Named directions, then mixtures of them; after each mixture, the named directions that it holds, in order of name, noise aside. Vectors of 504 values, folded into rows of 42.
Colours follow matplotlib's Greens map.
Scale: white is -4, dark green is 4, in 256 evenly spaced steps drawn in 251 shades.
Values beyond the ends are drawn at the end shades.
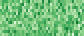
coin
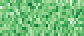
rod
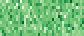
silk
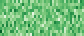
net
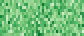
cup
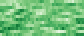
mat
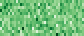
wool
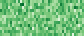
coin, net, wool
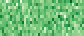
silk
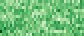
mat, net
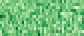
cup, net, silk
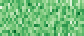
coin, rod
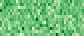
wool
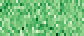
wool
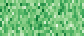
cup, wool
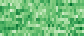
mat, rod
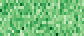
wool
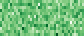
rod, wool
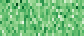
silk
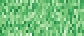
net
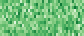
coin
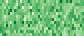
net, silk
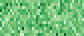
cup, wool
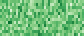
coin, cup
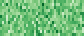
cup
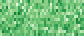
coin, mat, silk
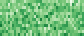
cup, mat, rod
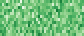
cup, net, silk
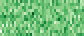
net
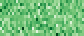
wool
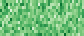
coin, cup, wool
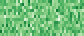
coin, net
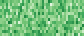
coin, cup
